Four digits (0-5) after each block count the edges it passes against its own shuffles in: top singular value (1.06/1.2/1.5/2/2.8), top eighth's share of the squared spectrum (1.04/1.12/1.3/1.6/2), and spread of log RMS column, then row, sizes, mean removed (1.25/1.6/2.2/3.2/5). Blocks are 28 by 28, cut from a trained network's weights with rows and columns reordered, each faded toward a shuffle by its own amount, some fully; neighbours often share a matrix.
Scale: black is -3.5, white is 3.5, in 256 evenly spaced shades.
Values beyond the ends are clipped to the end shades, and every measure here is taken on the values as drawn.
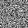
0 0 0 0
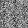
1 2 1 0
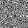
2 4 1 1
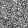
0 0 0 0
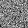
0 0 0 0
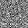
3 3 1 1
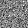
1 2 0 1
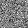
1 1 0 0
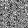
0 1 0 0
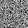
0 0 0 0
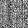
2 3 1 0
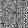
1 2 0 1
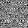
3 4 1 2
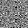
3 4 1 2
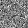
0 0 0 1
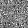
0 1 0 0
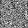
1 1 0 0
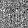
1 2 0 1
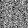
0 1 0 0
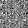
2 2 0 1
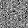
1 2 0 0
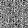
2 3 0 1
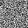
1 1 0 0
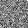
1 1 0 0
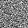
1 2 0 0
